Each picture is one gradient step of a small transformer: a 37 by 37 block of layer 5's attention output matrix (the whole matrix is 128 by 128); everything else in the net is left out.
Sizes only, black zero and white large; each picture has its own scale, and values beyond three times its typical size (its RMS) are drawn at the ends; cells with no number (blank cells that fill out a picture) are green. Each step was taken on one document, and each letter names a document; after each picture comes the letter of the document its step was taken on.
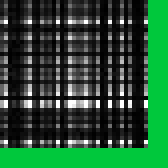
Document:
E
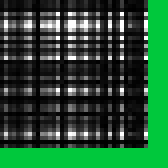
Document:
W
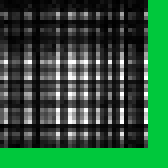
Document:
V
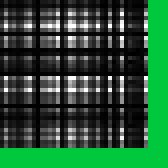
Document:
W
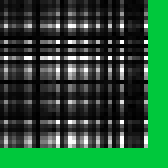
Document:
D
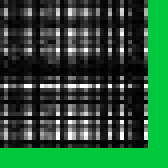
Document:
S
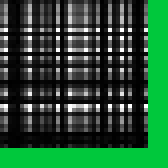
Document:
E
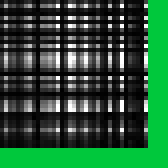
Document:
W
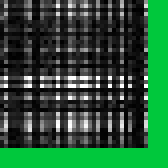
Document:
S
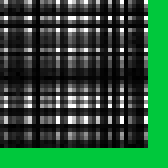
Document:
V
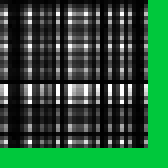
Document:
E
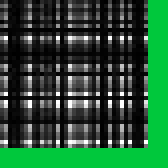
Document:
E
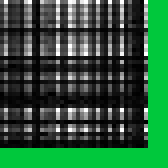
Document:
D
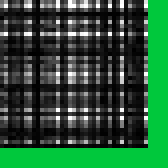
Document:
D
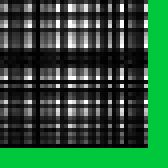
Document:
D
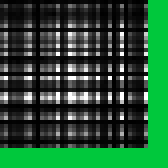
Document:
V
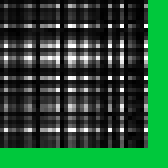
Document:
W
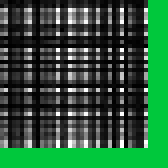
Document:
V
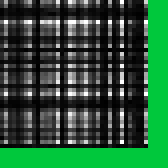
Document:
S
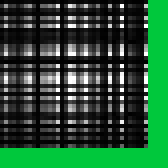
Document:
W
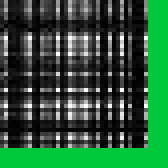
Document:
S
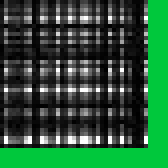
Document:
S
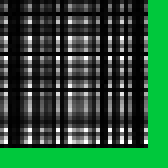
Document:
E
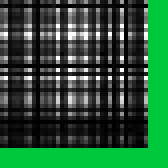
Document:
V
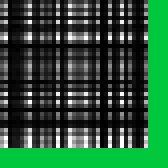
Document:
E
